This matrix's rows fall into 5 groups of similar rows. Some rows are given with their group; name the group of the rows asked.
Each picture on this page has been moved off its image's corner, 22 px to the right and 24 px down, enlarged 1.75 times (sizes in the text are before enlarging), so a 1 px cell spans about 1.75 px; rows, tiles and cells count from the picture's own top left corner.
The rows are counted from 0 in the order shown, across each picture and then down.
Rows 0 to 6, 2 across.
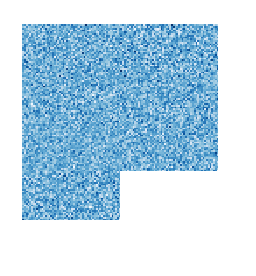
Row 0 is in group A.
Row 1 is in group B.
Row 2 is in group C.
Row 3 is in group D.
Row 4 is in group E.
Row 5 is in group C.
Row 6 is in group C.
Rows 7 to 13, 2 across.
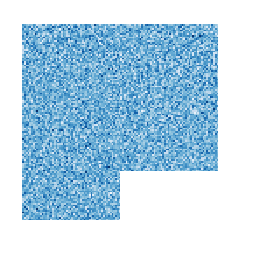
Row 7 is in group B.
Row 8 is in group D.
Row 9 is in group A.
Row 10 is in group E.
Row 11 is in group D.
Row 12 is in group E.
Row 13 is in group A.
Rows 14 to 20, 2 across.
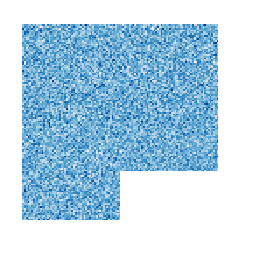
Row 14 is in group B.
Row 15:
C
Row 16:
D
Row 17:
D
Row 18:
E
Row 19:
A
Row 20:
D
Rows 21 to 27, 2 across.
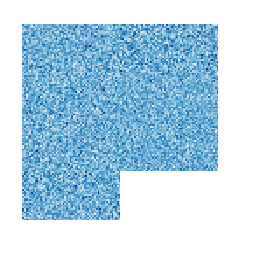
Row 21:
D
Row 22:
B
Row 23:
E
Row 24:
A
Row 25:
E
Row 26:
A
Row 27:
B
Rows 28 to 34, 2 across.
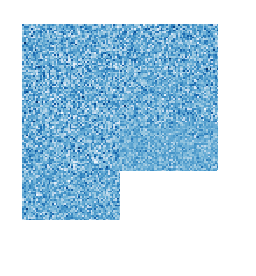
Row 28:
D
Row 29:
B
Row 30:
E
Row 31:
C
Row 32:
E
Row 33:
C
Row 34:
A
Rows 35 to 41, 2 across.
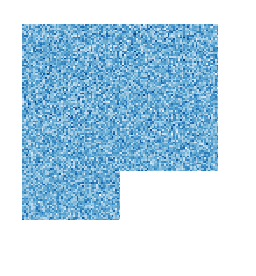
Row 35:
A
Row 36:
B
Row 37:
A
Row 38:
C
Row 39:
C
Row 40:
D
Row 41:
C
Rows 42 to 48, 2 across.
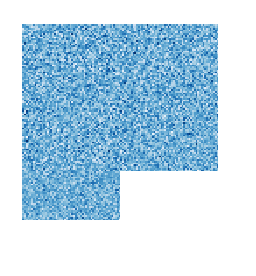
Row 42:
D
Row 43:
E
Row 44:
B
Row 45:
B
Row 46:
E
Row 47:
B
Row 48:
C
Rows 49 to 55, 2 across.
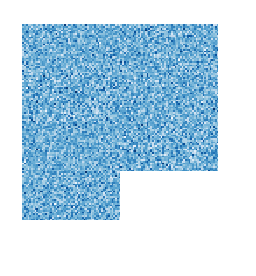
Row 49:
B
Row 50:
B
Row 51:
E
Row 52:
E
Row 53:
B
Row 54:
E
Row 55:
A
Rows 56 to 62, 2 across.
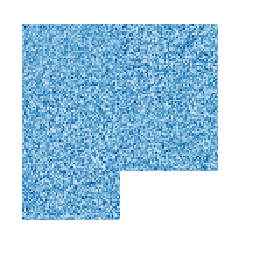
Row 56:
E
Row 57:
D
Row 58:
C
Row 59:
E
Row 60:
E
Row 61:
D
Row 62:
B
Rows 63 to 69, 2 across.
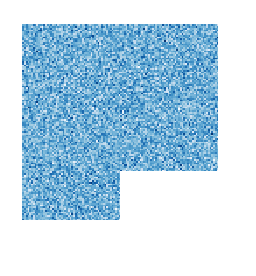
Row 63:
B
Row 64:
A
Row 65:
E
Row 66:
B
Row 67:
D
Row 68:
C
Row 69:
C
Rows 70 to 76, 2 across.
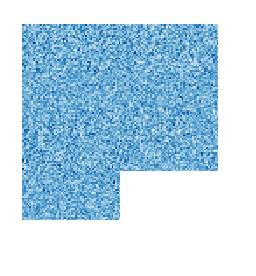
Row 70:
A
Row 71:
E
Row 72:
C
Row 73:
C
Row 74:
B
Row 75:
B
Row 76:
C
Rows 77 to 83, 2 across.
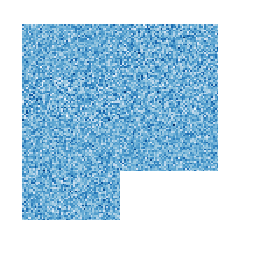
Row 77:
A
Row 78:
B
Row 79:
B
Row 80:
E
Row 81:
D
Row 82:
B
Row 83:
D
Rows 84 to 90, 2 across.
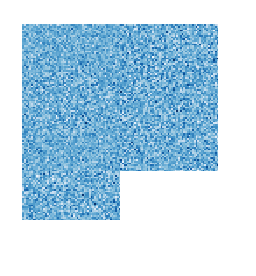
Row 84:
C
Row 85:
A
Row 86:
C
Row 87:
B
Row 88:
B
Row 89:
B
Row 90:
E
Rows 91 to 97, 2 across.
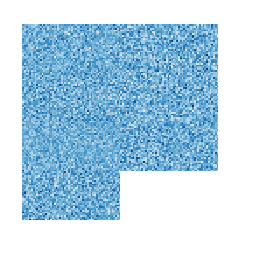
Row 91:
A
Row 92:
D
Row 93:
A
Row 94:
E
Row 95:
C
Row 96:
D
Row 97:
A
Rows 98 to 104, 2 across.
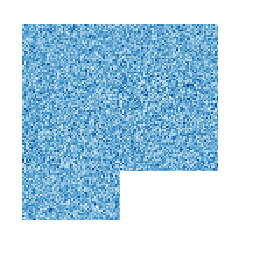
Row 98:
B
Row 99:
A
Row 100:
A
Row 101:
B
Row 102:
B
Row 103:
B
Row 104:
E
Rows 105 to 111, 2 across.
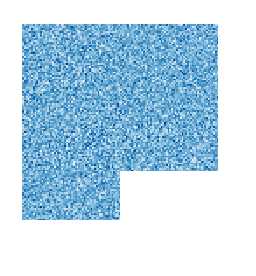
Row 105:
D
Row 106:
A
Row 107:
B
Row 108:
B
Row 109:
D
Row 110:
E
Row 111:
D
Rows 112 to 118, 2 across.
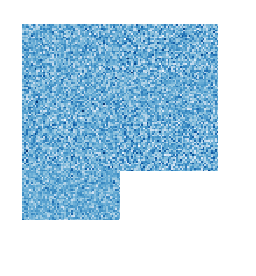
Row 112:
D
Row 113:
E
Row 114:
E
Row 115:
C
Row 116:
B
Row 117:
E
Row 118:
C
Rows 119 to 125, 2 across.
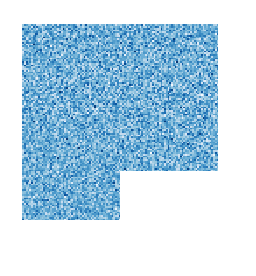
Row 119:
B
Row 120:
B
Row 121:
E
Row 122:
D
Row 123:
A
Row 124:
D
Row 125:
C
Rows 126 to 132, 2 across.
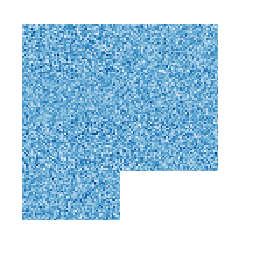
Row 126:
D
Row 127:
E
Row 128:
C
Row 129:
A
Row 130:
C
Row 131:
B
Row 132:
D
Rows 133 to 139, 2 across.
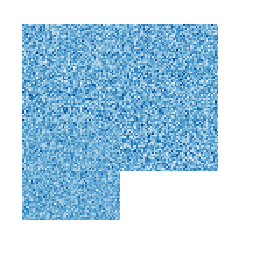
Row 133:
E
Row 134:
A
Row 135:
B
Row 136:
A
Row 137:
B
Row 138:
E
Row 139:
A
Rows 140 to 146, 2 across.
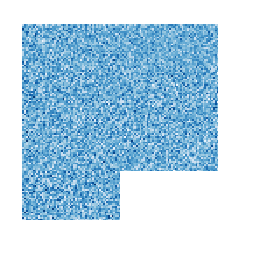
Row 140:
B
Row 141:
C
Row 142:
B
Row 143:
A
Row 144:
E
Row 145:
E
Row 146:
B
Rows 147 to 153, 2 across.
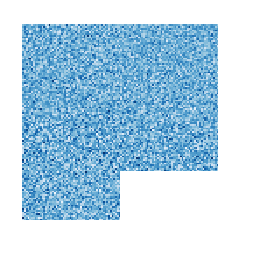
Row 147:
E
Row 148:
C
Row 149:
D
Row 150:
E
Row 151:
B
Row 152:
D
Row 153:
B
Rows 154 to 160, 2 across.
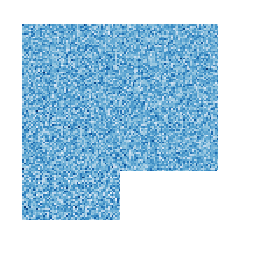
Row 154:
D
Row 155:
D
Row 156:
A
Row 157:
B
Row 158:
B
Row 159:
C
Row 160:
A
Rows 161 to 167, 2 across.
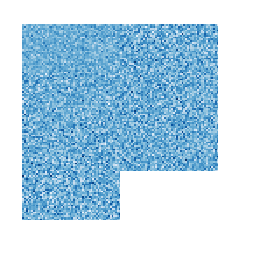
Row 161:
C
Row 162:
A
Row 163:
B
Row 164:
A
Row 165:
D
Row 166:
A
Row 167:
B
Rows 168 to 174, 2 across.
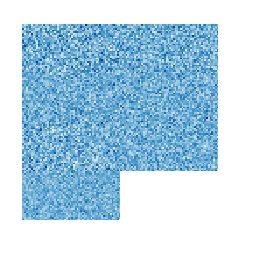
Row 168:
A
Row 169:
D
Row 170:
C
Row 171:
D
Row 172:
E
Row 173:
C
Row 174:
C
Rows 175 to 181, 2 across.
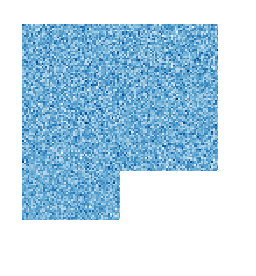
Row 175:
A
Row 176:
D
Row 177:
C
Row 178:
A
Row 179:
B
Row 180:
C
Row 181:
C
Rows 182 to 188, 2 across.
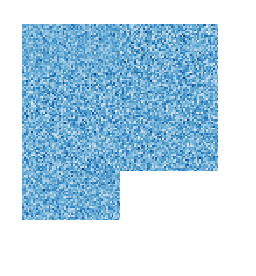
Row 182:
C
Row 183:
A
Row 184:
C
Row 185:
D
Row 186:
A
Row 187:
A
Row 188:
C
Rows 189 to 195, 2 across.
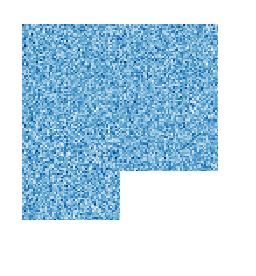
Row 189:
A
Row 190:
A
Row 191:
E
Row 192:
E
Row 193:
E
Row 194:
D
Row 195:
E
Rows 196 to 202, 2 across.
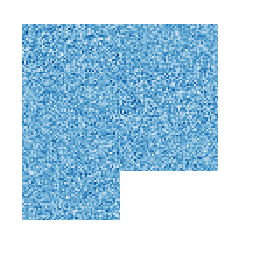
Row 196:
B
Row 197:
D
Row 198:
C
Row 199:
B
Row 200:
C
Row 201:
A
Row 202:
D
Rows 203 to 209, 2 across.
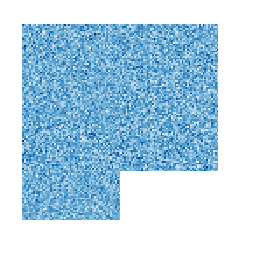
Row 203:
A
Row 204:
D
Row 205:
A
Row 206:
E
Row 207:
B
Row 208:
D
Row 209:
E
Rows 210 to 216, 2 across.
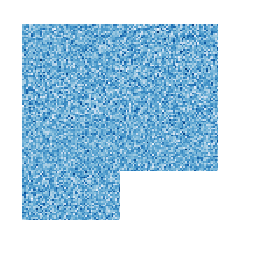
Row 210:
D
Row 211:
B
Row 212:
E
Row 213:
C
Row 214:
C
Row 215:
A
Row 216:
A
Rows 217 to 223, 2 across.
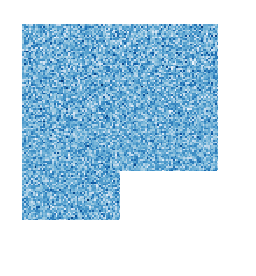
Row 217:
E
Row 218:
E
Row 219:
D
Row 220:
C
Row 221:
D
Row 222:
C
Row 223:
C
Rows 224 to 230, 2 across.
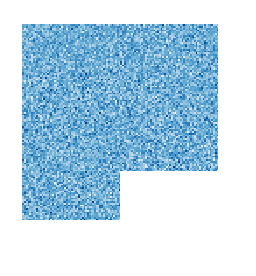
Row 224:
C
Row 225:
B
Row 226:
A
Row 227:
E
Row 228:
B
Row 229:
C
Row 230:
A
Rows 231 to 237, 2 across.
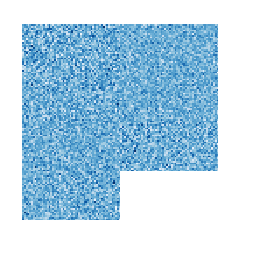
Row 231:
B
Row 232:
C
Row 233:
C
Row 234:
C
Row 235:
D
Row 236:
E
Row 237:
C
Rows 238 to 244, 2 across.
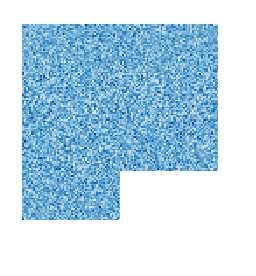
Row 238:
C
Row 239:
B
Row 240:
E
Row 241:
E
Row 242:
D
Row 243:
C
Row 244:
C
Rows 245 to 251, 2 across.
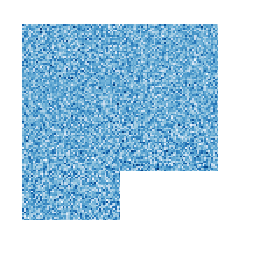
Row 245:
A
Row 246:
E
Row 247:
C
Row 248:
E
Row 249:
E
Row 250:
D
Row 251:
B
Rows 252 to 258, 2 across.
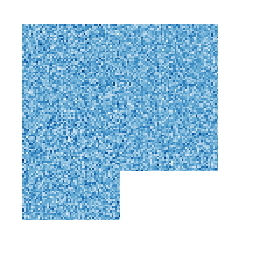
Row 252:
A
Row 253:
C
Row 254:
C
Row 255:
C
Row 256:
B
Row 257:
D
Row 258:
B
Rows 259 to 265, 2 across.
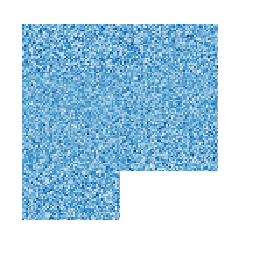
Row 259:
A
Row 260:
B
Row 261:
C
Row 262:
E
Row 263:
E
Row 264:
E
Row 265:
C
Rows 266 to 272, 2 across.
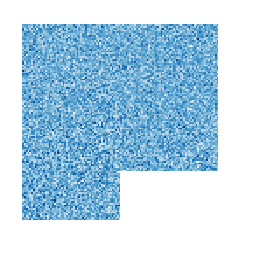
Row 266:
B
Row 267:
C
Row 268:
D
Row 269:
C
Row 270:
D
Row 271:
D
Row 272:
A
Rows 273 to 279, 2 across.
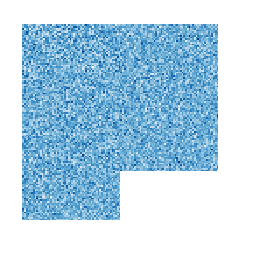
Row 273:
B
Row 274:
C
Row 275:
D
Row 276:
B
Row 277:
D
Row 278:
C
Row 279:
B
